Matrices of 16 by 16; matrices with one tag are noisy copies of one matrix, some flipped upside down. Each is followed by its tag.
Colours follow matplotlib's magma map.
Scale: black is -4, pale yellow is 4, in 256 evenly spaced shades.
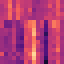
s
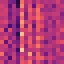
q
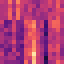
s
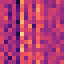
q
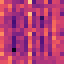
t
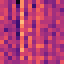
q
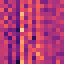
q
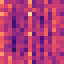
t
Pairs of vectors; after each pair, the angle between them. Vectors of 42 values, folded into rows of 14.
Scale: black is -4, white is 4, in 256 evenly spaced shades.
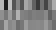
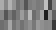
orthogonal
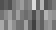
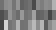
partly opposed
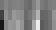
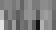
nearly opposite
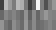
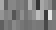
partly opposed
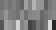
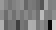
nearly opposite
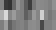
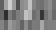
nearly opposite
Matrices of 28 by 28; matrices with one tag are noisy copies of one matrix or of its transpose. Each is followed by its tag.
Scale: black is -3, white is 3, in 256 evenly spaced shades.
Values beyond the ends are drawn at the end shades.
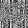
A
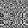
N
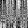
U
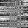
U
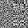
N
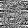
A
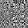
N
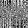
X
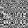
N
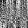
U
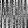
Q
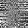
X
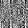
A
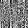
A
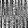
Q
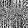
X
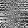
X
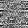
A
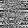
A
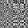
N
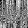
U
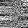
U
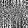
X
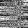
U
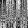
U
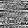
A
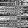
U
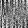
Q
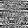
A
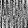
Q
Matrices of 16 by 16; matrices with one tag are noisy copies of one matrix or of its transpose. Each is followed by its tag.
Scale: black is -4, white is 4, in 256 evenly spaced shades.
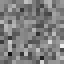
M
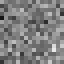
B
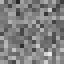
B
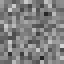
M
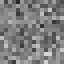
B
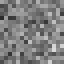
B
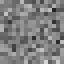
M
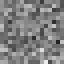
M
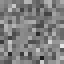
M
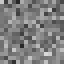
B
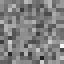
M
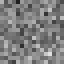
B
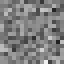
M
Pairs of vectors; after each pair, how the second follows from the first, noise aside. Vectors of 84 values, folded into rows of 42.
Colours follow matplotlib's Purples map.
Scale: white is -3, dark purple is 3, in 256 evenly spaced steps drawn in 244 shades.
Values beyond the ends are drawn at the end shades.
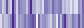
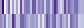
shuffled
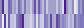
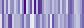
shuffled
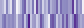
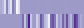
partly zeroed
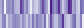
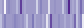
partly zeroed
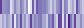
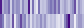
sign-scrambled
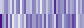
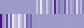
partly zeroed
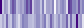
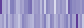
shrunk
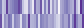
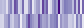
sign-scrambled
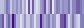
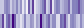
copied
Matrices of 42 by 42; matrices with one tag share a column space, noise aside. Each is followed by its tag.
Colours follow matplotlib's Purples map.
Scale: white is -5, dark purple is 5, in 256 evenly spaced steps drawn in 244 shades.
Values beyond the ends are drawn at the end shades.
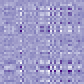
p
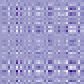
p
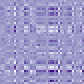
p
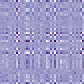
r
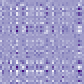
p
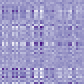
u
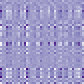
u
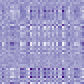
u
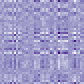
r
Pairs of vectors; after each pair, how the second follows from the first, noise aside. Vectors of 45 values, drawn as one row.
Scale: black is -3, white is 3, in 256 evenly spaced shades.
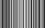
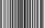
negated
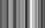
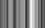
copied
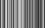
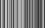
copied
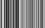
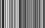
negated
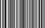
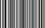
copied
